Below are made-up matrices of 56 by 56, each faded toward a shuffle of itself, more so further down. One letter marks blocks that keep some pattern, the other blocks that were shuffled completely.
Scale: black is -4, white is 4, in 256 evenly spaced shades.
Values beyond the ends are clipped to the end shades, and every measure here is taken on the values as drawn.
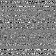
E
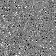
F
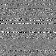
E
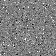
F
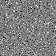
F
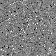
F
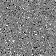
F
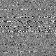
E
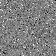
F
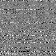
E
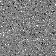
F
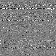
E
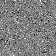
F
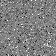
F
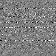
E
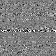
E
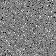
F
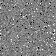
F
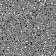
F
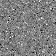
F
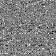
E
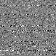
E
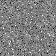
F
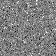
F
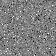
F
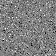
F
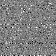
E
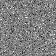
F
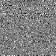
E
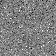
F
